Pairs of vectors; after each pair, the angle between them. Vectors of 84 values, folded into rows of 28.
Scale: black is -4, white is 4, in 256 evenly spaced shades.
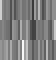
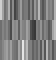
nearly parallel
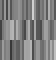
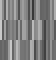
partly opposed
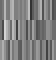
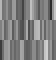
partly opposed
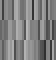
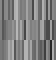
nearly parallel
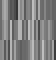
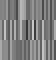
partly aligned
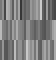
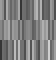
partly aligned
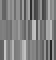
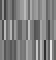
partly opposed
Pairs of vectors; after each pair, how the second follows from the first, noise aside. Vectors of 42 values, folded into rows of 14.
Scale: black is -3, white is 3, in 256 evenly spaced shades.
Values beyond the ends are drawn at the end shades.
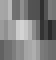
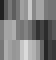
wrapped around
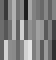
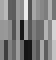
negated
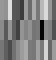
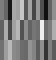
negated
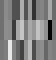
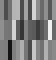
negated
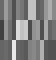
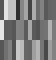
wrapped around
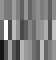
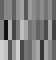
negated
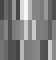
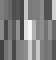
wrapped around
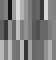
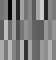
sign-scrambled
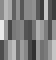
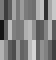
negated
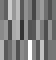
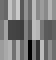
sign-scrambled
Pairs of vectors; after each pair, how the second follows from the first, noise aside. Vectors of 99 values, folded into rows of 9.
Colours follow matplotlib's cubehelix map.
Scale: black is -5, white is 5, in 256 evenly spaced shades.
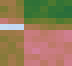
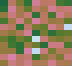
shuffled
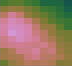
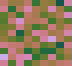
shuffled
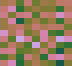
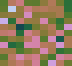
shuffled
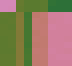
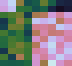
scaled up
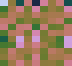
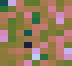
shuffled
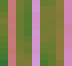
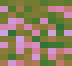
shuffled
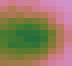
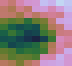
scaled up
